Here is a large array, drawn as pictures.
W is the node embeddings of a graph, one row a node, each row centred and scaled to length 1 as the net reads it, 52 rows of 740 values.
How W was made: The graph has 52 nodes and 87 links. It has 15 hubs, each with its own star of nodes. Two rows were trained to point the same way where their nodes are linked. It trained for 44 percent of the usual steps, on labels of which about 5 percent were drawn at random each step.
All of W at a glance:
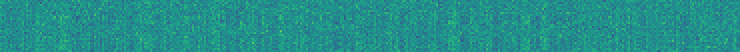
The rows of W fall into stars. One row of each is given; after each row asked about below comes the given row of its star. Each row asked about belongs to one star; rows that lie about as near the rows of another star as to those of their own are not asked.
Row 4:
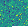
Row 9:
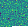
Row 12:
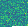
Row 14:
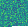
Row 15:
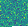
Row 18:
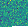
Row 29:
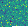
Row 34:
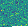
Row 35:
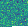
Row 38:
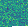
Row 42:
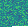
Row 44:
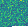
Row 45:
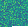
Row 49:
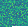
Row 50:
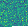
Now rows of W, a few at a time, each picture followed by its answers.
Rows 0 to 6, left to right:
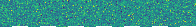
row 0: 50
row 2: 14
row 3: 15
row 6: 42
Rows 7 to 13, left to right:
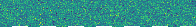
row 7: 45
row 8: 50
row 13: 12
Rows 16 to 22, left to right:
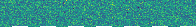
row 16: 18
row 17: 4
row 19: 15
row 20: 38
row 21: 9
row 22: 12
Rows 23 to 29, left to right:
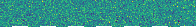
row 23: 44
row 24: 29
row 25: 49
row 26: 15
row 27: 4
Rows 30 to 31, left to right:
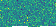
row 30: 49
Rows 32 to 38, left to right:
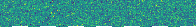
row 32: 45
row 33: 42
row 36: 50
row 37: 4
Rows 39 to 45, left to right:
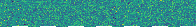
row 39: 42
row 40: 29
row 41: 34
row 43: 14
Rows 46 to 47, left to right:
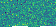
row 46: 34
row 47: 35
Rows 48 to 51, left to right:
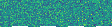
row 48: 14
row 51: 18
